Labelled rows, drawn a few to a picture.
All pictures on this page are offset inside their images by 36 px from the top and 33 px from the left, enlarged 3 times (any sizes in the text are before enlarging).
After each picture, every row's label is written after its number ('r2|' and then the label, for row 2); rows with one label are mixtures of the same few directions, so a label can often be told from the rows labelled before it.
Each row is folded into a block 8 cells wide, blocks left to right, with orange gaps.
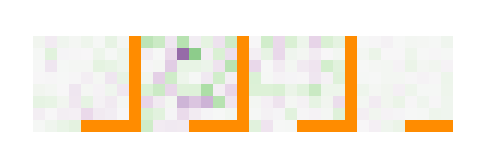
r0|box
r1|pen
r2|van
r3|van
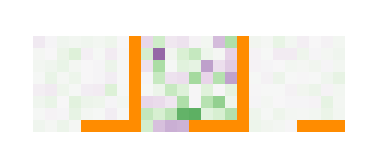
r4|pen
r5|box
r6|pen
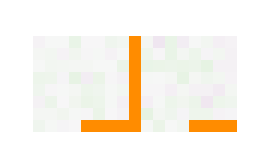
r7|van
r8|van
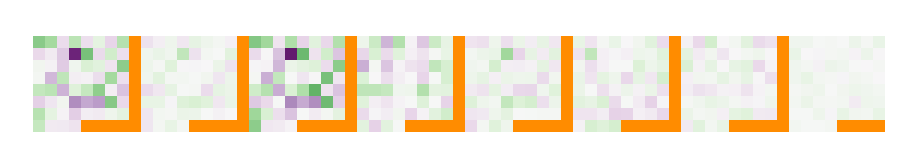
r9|pen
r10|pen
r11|pen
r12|van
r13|pen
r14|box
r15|van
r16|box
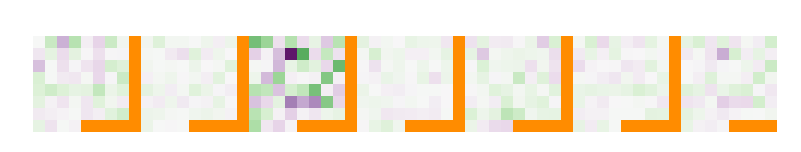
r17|van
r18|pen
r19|pen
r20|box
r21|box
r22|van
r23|pen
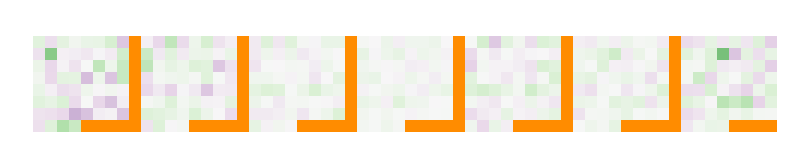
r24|box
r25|van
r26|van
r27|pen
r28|van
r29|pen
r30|pen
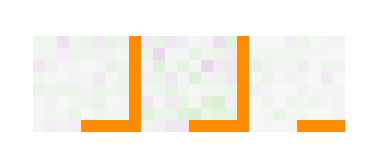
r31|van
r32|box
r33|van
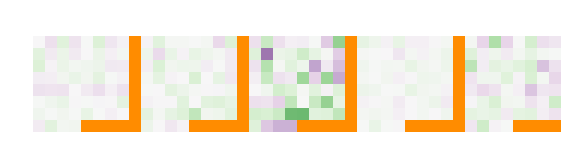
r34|van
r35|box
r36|box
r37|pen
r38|van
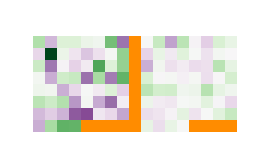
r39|box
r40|van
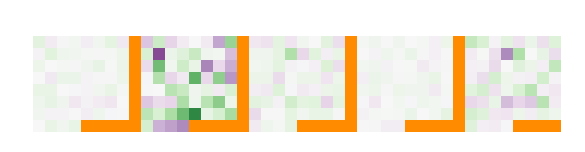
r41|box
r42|box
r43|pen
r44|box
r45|pen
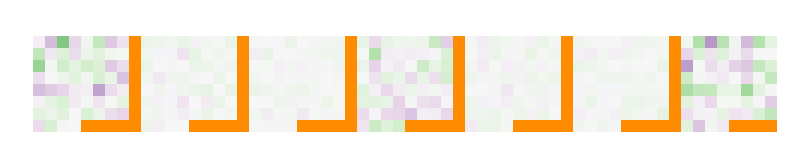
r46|van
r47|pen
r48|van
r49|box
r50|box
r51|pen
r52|van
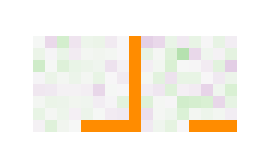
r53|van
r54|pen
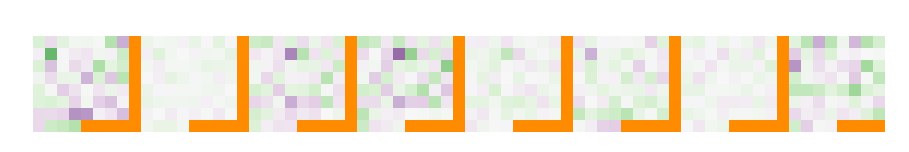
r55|box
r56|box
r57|pen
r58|pen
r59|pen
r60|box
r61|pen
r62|van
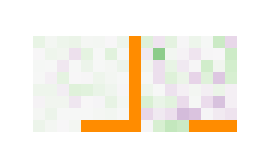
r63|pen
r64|box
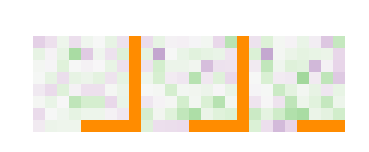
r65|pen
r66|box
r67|box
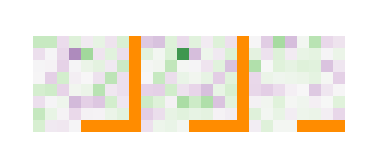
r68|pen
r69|pen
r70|van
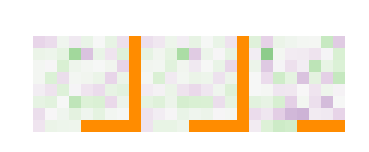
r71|pen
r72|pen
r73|box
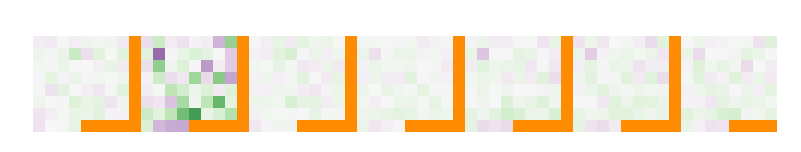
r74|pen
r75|box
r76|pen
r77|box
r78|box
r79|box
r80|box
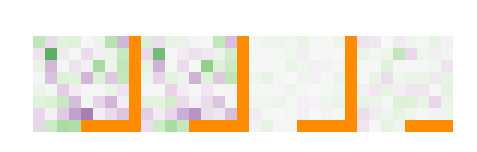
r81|box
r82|box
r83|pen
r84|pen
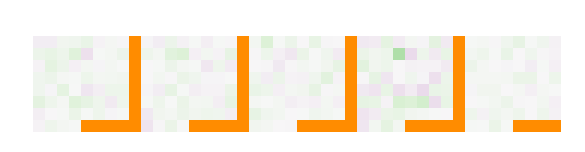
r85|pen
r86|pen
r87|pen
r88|pen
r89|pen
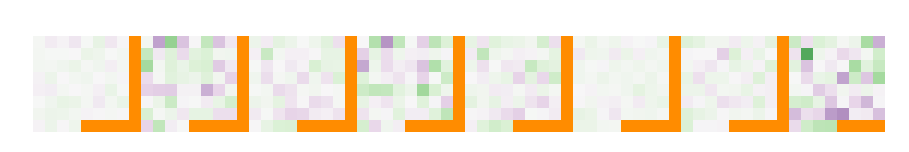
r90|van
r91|van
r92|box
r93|van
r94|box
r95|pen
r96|pen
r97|box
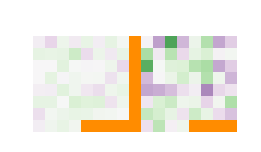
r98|pen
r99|van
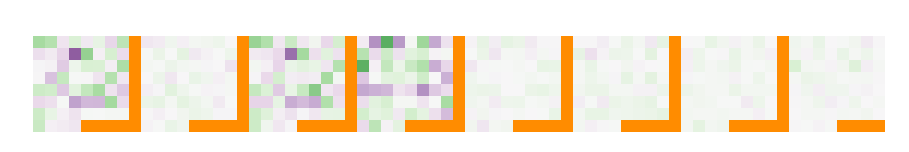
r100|pen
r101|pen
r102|pen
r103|van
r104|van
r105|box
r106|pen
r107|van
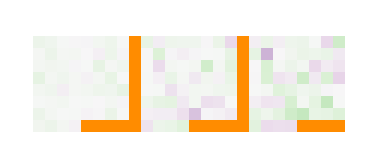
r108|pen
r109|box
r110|box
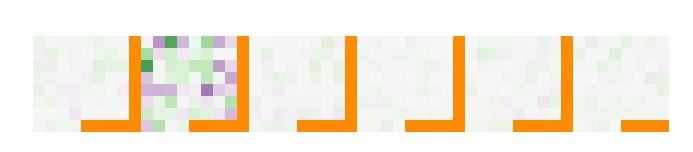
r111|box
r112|van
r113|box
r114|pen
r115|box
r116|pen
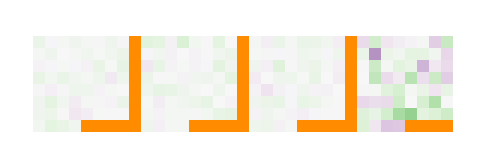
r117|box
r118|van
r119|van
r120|box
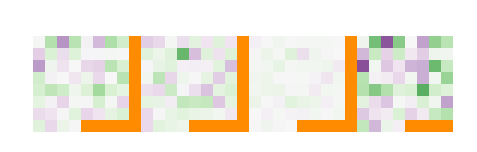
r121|van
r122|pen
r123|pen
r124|van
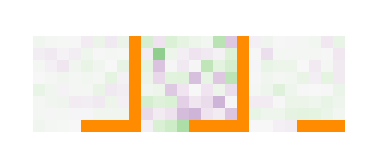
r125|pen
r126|box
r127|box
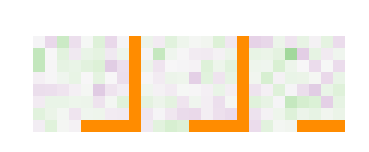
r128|van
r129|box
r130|pen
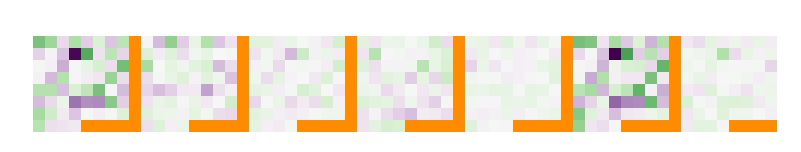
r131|pen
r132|van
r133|pen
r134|box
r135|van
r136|pen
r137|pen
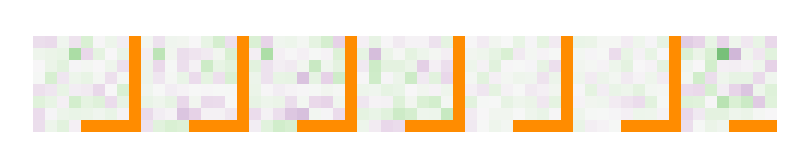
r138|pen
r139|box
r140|box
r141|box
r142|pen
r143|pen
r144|pen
